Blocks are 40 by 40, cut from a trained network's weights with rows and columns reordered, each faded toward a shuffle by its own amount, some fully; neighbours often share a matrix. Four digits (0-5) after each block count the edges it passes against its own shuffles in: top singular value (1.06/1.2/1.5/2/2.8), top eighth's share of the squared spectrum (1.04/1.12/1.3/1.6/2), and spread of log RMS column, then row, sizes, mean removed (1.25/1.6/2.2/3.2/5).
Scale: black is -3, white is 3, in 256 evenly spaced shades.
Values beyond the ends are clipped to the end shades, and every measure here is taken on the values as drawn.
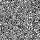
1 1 0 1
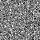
0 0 0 0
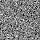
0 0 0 0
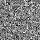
0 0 0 0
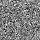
0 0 0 0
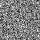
0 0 0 0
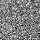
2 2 1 0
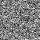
2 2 0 0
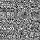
3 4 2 2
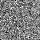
0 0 0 0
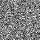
1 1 0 1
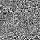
1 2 0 2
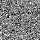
0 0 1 0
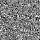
1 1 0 1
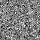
0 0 0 1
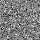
0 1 0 1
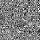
3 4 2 2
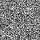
2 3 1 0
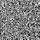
2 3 0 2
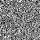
2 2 0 0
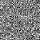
3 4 1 2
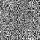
3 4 2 1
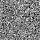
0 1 0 0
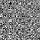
3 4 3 2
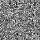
2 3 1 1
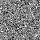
0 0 0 1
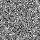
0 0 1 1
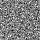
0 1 0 0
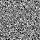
0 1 0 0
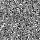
0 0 0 1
